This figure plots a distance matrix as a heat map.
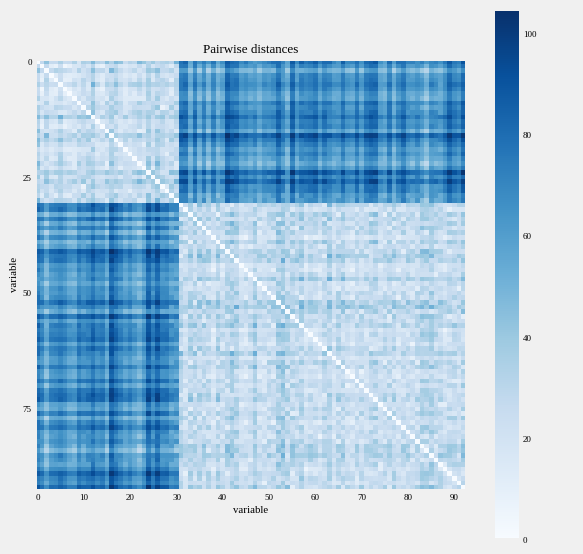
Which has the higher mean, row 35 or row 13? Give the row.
13
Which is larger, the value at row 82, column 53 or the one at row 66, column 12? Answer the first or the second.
the second
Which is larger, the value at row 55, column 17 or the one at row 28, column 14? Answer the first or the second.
the first
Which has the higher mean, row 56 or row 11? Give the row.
11
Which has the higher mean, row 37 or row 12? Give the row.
12
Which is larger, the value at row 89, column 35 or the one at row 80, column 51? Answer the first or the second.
the first
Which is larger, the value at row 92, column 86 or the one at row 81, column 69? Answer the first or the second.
the first
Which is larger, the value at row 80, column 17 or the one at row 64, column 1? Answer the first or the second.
the first
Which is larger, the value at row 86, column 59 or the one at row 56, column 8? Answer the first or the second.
the second
